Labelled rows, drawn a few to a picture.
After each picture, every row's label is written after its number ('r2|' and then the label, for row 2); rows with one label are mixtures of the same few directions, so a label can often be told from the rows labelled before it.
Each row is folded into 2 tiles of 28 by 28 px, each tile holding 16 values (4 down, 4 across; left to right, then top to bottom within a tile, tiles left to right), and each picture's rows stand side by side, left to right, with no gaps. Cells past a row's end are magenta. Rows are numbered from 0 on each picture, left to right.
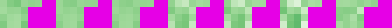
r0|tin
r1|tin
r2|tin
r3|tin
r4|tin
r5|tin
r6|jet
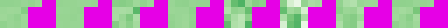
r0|jet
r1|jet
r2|jet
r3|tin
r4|tin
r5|tin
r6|tin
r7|jet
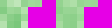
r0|tin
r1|tin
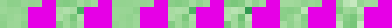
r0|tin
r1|jet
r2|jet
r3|jet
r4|jet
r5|jet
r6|tin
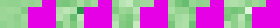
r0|jet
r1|jet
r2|tin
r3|tin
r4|jet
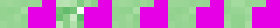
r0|jet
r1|jet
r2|jet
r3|jet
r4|tin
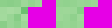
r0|jet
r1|jet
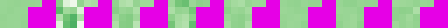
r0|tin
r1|tin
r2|tin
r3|tin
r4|tin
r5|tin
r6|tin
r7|jet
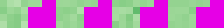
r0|tin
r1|jet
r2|jet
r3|jet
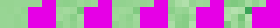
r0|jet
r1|jet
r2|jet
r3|tin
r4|jet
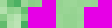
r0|tin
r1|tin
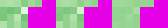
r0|jet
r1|jet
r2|jet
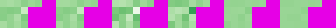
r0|jet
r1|jet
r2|jet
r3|jet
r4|jet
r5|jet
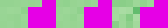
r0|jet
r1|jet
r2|jet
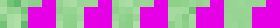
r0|tin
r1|tin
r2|tin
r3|jet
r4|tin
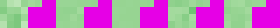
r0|tin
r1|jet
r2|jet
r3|jet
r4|tin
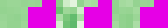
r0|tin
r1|tin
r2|tin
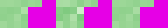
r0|jet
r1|jet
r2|jet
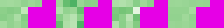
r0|jet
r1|tin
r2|jet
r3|jet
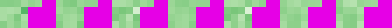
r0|jet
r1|tin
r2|jet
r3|tin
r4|jet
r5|tin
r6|tin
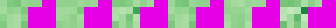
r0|tin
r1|jet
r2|jet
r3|tin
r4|tin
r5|jet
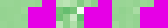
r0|jet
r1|jet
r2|jet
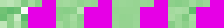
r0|jet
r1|jet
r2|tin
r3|jet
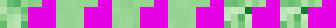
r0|tin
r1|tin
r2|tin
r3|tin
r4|jet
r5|jet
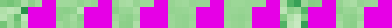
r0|jet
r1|jet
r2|tin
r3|tin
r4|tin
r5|tin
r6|tin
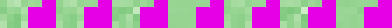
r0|tin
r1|tin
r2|jet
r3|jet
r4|tin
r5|jet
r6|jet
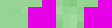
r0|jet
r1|tin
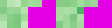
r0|tin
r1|jet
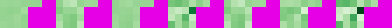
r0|jet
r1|tin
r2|tin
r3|jet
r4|tin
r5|jet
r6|jet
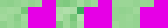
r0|jet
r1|jet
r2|jet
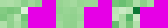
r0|jet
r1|tin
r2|jet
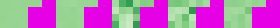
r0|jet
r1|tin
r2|tin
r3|jet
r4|jet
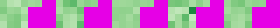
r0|tin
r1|tin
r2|jet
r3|jet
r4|tin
